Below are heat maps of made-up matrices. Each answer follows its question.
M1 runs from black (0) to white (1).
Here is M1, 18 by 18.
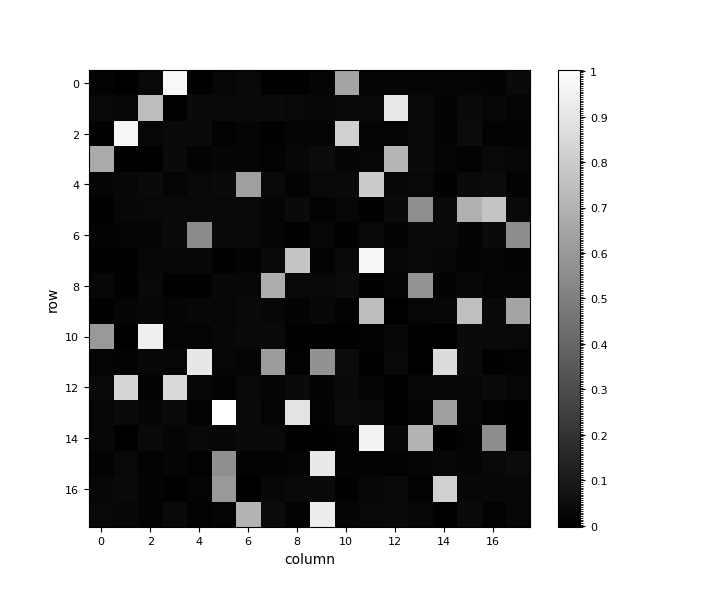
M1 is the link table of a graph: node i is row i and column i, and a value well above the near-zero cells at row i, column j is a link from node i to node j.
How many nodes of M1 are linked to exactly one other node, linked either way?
0
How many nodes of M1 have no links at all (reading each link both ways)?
0
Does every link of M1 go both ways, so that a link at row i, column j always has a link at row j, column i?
yes
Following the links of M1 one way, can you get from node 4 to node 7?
yes
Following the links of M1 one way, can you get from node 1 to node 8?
no
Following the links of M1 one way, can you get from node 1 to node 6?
no
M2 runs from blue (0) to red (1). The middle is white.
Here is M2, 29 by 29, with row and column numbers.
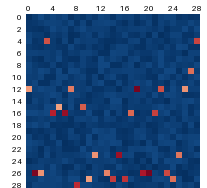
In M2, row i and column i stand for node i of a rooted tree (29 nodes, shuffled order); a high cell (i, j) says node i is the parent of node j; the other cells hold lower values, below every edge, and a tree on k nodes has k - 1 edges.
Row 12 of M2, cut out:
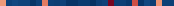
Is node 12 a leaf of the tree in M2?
no
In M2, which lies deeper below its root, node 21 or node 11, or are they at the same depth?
node 21
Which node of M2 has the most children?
26
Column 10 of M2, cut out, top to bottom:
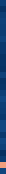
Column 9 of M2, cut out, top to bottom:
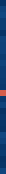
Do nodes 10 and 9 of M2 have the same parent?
no
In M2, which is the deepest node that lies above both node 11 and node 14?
23
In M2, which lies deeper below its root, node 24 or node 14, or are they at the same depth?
the same depth
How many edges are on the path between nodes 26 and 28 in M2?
7
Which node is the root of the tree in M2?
12
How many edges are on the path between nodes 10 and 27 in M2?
1
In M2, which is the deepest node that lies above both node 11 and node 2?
26
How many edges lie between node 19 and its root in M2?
2
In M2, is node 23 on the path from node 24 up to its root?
yes
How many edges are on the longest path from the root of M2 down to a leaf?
9
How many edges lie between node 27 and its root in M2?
5
